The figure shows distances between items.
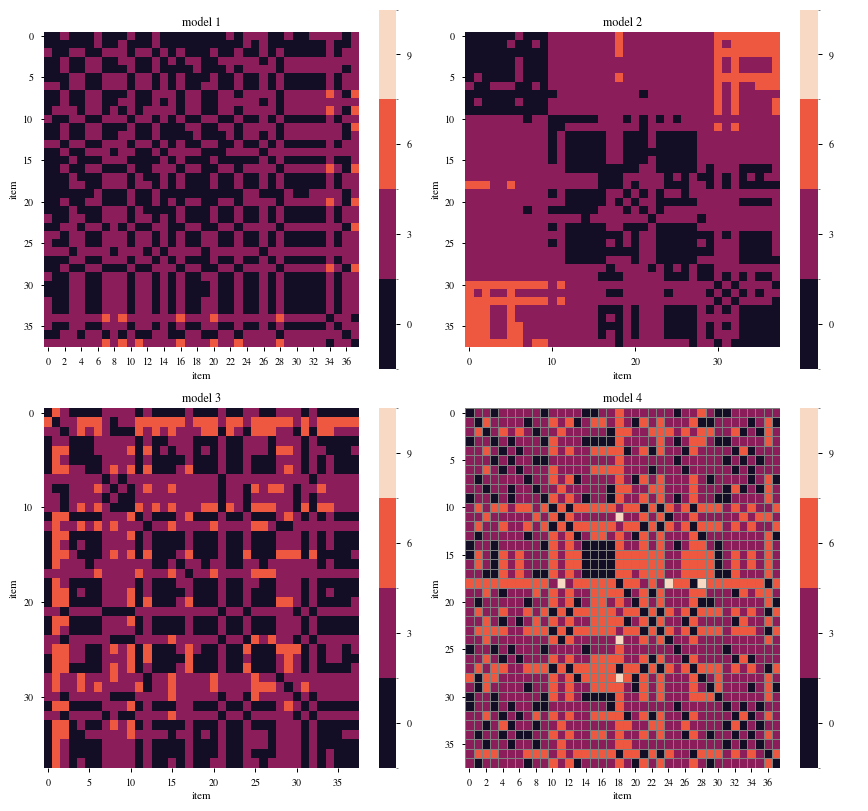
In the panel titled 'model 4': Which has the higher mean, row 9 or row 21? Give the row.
21
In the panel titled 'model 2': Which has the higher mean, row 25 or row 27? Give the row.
27
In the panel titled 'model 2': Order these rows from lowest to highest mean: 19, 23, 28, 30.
23, 19, 28, 30
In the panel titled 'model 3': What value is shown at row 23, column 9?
3
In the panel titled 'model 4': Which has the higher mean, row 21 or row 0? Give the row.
21
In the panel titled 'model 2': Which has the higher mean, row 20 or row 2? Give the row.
2
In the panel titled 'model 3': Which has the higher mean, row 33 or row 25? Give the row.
25
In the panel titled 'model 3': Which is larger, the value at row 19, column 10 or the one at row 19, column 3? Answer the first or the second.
the first
